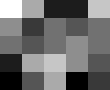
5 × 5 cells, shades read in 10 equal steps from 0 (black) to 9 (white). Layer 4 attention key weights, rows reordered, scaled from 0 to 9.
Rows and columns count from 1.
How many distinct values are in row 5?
4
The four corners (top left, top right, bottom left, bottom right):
9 7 0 2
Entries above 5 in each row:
3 0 0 2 1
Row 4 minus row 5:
1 3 1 5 1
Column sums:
19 20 22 14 20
